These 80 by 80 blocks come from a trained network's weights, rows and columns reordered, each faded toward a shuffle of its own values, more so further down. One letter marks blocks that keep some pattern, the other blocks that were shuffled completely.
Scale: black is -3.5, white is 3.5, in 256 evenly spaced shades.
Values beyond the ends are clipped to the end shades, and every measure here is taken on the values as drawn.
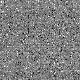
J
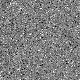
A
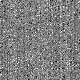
J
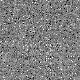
J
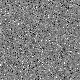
A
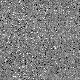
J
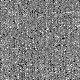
J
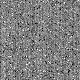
J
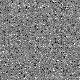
J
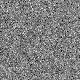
A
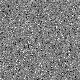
A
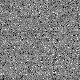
J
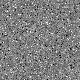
A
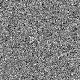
J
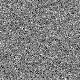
J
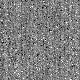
J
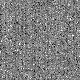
J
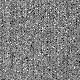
J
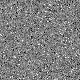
A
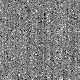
J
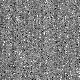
J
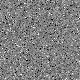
A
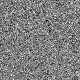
A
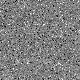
A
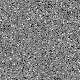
A
